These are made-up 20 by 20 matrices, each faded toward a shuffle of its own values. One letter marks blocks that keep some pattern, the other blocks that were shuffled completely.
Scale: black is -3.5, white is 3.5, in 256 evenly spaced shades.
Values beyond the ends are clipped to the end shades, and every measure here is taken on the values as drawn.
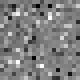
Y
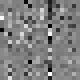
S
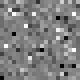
Y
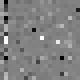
S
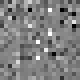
Y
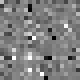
S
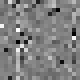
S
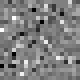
Y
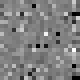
S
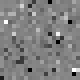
Y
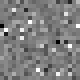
Y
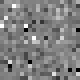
Y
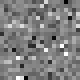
Y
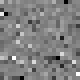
Y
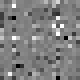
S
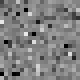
Y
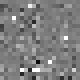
S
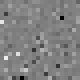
Y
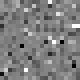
Y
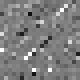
Y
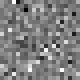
Y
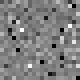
Y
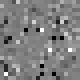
Y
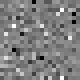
Y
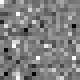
Y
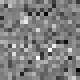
Y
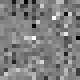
S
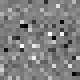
Y
